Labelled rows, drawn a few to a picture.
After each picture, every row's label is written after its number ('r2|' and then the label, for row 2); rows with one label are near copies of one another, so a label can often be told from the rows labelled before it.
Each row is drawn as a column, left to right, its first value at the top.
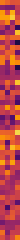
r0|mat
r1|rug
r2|mat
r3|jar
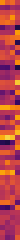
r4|rug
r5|rug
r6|rug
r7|jar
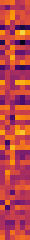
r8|jar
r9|rug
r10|mat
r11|jar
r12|jar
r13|jar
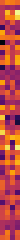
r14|jar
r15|mat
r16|rug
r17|mat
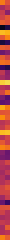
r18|jar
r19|jar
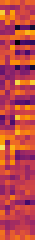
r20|mat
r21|rug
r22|mat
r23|jar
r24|jar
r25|jar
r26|jar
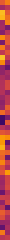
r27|mat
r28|rug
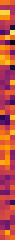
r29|mat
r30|mat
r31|jar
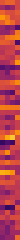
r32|rug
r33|rug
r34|rug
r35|jar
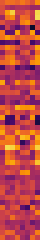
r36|jar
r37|mat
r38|mat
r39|jar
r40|rug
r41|rug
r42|jar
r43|mat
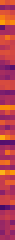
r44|rug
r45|rug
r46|rug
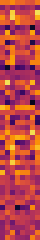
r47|rug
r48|jar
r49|mat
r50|rug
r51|rug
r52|rug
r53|jar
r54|mat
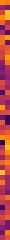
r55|rug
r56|mat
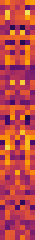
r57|rug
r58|mat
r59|jar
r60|rug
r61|jar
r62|mat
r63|rug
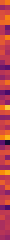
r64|rug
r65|rug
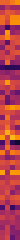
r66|rug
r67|jar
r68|rug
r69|rug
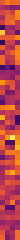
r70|jar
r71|rug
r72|rug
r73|mat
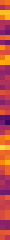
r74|mat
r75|mat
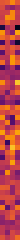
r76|jar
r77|rug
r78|mat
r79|jar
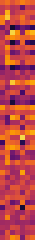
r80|rug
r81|mat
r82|jar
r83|jar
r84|rug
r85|jar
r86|jar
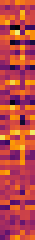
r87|rug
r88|rug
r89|jar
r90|jar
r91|mat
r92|jar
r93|jar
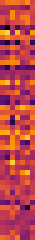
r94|jar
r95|jar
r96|mat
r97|jar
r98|rug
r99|rug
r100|jar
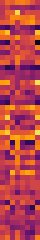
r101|jar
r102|jar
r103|rug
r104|mat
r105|rug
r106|rug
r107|rug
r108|jar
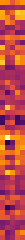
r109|mat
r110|rug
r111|rug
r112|mat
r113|mat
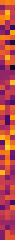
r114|rug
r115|mat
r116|jar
